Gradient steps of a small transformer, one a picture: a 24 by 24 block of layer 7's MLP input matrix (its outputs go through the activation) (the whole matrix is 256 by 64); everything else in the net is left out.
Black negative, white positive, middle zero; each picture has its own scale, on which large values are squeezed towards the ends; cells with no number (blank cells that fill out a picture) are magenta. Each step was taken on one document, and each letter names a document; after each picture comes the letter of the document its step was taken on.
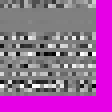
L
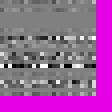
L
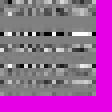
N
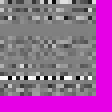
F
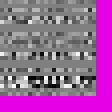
F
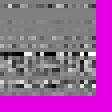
L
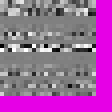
N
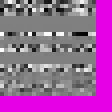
N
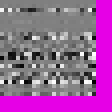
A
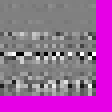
L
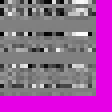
N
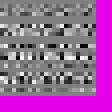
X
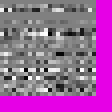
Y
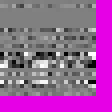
L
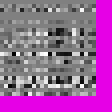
Y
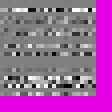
F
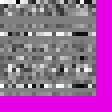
N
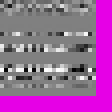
N
